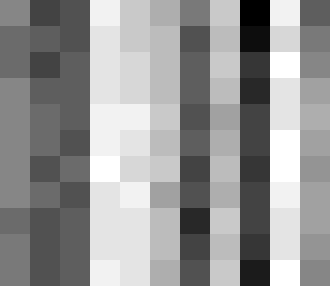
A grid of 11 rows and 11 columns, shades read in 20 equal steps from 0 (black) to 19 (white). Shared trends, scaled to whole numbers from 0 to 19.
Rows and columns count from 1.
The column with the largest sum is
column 10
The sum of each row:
116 113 122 124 129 129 127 125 121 121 122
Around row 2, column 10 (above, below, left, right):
18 19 1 9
